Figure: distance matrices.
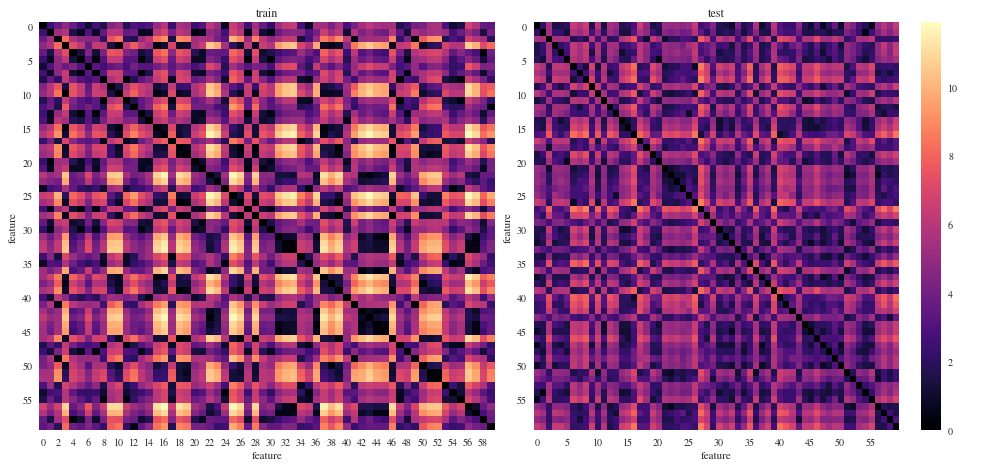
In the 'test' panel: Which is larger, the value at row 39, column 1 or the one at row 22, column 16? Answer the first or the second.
the second
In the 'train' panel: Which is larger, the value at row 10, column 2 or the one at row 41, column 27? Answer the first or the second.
the first
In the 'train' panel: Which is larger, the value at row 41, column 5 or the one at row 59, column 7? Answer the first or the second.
the first
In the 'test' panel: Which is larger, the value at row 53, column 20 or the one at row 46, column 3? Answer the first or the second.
the second
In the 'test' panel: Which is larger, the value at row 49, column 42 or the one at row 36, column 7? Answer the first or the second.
the first
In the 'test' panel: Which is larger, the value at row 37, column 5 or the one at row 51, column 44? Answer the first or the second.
the second
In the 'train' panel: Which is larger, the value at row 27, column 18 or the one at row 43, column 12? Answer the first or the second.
the first
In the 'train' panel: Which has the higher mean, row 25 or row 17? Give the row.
25
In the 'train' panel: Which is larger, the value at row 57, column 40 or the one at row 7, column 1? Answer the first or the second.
the first
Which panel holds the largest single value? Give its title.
train
